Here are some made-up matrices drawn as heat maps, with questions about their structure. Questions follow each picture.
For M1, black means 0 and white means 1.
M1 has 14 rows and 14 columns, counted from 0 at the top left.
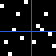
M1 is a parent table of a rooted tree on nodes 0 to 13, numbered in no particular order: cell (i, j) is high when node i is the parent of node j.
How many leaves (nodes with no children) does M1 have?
4
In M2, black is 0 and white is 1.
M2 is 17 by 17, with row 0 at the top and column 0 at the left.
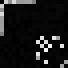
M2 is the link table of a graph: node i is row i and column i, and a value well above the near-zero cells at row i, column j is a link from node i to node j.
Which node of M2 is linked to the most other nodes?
node 0
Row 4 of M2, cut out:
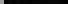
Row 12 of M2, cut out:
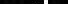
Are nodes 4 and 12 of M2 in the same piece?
no
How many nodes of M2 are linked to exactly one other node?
12
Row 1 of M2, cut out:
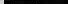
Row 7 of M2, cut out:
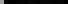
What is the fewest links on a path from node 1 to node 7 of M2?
2
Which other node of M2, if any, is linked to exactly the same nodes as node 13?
node 14
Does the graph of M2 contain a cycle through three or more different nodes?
no
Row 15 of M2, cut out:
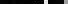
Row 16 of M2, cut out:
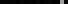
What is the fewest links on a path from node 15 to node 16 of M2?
1
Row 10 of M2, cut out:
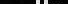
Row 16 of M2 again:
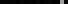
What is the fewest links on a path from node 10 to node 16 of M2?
3
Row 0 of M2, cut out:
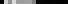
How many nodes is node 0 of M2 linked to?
8
